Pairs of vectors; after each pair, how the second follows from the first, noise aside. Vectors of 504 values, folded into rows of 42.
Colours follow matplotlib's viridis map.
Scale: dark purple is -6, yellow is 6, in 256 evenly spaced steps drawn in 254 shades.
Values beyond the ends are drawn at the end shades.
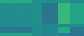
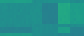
shrunk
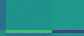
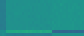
shrunk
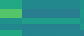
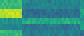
scaled up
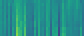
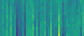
negated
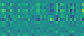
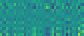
wrapped around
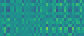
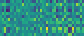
scaled up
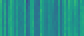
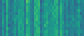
negated
